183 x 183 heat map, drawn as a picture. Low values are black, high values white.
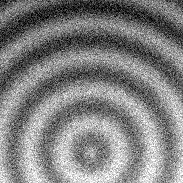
The bottom middle is the ninth with the highest average. No row or column stands out. Rings spread out from the bottom middle. On average the colour sits 50% of the way up the scale. The field climbs toward the bottom.
